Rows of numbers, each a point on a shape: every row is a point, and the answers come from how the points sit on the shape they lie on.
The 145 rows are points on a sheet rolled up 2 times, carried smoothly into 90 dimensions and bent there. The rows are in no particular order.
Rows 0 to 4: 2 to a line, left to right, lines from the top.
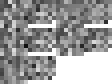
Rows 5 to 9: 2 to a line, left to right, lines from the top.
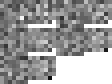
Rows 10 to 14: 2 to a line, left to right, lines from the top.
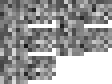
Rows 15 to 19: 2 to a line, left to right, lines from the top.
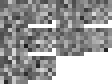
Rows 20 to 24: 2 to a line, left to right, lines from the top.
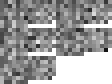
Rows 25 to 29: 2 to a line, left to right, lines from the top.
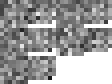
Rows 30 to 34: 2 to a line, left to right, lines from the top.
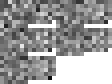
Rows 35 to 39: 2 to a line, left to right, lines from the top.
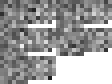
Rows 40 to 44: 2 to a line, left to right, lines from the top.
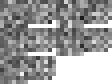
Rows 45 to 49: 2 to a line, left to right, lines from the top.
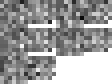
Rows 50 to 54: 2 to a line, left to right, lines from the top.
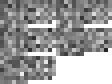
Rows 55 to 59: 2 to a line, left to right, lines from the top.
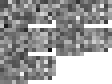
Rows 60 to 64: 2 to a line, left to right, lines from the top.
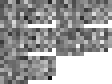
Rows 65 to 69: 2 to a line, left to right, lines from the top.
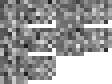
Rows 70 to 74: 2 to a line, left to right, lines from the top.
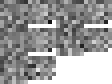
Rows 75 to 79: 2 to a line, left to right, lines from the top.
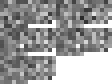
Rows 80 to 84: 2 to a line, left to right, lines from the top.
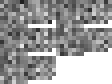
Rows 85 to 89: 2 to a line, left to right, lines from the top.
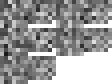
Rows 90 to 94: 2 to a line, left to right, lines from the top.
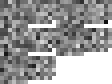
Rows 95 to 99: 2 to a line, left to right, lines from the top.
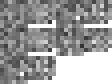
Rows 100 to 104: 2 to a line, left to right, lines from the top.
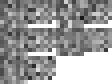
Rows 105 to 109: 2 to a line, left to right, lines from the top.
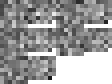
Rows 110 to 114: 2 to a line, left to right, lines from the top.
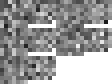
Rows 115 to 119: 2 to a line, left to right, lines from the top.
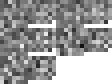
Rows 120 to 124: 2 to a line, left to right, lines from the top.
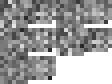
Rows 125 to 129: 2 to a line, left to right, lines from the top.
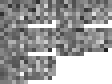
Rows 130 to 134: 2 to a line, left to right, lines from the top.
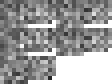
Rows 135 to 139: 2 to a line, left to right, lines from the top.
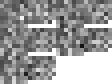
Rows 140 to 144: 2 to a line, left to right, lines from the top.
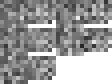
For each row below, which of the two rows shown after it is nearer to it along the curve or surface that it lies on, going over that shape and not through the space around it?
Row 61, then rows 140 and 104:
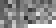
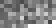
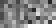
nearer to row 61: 140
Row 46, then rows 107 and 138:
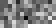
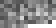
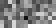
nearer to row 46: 138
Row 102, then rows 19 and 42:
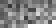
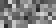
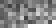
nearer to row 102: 42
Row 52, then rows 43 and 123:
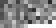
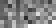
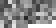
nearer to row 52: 123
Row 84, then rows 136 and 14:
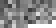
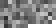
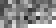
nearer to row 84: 136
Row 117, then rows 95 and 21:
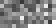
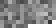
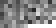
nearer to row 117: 21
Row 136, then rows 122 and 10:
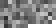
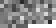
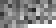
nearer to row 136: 122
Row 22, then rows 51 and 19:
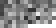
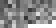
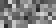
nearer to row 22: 19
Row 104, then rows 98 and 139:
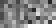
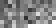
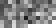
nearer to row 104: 139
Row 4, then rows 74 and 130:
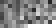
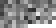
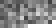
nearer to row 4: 74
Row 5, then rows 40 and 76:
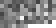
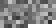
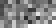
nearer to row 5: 76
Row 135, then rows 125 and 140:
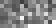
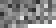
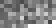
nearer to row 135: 125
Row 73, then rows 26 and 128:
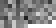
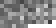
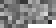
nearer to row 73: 26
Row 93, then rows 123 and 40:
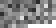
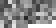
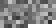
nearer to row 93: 123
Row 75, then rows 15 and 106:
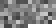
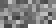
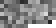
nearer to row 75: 15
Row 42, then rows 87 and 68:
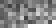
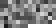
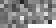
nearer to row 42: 68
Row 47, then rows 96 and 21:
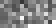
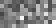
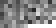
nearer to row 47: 96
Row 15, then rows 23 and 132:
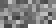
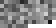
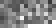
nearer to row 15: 23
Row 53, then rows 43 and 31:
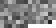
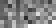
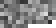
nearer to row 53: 31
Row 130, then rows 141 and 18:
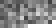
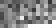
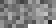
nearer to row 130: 18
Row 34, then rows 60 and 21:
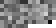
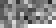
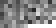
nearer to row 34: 21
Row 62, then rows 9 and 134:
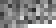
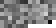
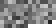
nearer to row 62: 9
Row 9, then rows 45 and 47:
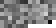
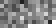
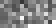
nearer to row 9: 45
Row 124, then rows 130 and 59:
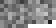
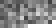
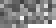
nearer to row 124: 130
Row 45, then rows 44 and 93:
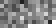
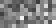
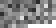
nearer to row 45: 44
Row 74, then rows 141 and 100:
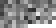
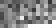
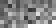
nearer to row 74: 141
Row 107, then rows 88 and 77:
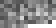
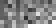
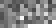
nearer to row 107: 88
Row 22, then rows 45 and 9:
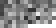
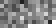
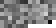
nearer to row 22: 45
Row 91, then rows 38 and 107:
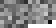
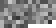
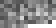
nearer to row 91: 38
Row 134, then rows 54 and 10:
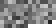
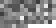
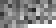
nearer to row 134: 54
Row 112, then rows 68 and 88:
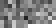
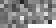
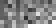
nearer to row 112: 88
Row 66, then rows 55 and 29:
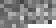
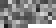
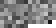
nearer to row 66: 29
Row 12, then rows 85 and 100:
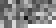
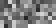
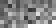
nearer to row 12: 85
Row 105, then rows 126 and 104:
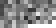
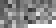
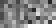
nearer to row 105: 104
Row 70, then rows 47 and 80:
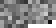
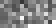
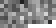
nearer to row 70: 80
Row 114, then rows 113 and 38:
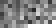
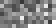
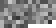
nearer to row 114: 113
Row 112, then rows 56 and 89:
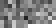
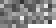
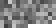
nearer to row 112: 89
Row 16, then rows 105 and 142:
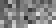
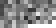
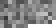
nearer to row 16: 142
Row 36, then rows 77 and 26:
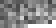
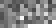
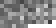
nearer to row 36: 26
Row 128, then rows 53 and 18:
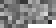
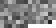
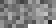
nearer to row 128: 53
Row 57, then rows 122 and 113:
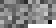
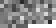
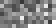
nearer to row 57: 122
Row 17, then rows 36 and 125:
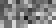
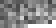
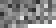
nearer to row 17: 125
